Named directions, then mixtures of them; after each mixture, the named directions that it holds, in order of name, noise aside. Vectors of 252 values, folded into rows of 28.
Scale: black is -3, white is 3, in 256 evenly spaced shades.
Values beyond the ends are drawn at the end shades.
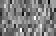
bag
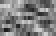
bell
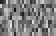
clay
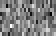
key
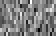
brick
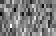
bag, clay, key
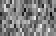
bag, key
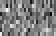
key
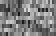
bell, key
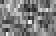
bell, brick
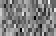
bag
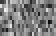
bell, clay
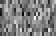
bag, brick, clay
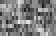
bag, bell, key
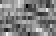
bell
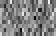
bag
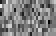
bag, bell, clay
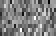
bag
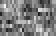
bag, bell, key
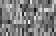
bag, bell, brick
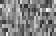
bell, brick, clay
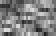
bell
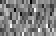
brick, clay, key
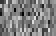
bag, clay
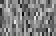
bag, brick, clay
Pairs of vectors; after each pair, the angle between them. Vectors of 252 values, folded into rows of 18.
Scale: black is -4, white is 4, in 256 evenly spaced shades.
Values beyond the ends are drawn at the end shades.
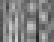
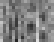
nearly opposite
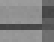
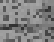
partly aligned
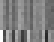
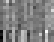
nearly opposite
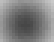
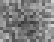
partly aligned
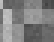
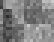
nearly opposite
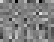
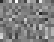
nearly opposite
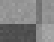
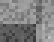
nearly parallel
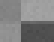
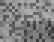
partly aligned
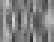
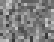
partly aligned
